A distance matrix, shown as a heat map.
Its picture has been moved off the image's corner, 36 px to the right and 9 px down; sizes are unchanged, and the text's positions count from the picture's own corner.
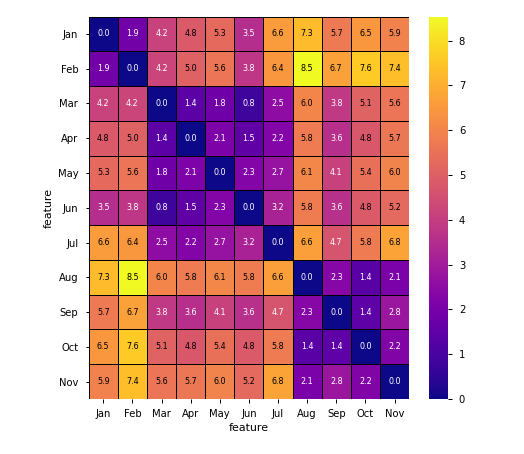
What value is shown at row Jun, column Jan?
3.5
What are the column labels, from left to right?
Jan, Feb, Mar, Apr, May, Jun, Jul, Aug, Sep, Oct, Nov
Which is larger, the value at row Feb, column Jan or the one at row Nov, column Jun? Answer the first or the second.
the second
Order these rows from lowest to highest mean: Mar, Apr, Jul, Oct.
Mar, Apr, Oct, Jul
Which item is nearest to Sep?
Oct
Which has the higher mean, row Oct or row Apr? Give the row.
Oct
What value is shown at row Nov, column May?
6.0
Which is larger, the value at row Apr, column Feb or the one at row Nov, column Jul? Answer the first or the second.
the second
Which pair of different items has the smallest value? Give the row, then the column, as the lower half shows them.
Jun, Mar
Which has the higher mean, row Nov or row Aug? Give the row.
Aug
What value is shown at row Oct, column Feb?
7.6
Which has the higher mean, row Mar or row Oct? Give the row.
Oct
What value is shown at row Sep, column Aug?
2.3
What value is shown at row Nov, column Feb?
7.4
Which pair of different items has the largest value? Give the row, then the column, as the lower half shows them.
Aug, Feb
